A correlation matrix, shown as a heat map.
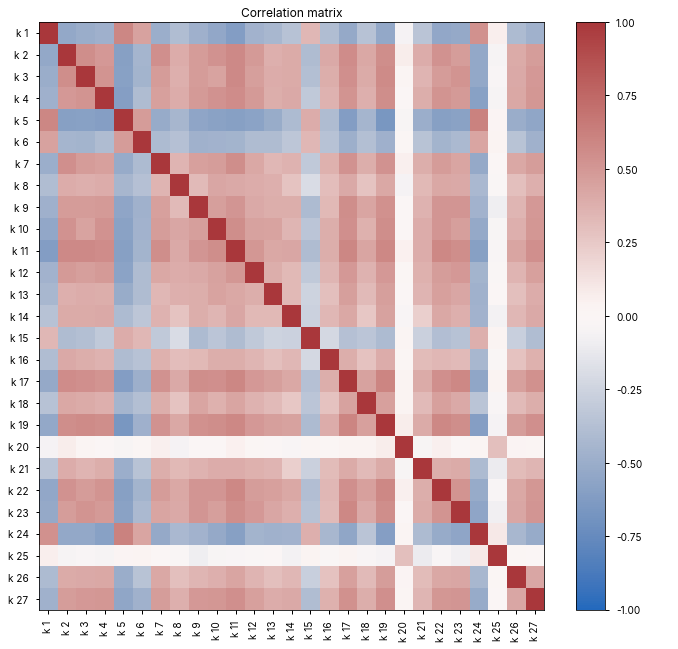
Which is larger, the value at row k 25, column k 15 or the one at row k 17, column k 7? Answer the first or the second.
the second
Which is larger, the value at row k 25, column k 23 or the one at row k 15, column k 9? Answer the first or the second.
the first
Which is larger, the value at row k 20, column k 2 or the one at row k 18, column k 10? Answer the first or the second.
the second
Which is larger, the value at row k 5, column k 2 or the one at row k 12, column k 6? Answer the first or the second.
the second
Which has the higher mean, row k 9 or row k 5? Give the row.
k 9
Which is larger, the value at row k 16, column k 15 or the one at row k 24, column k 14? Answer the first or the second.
the first
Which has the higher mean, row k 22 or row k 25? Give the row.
k 22
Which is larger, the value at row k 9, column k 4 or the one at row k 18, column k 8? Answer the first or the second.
the first
